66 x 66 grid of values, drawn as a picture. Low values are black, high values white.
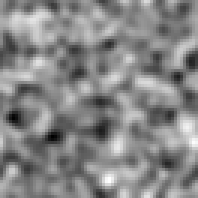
Histogram: bell-shaped. Grain: blotchy. Average level on the scale: 50%. Seam: none. Lone odd cells: none. Ninth with the lowest average: bottom left.
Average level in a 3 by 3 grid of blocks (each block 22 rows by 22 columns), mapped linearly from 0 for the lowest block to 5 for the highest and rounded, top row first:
542
323
044
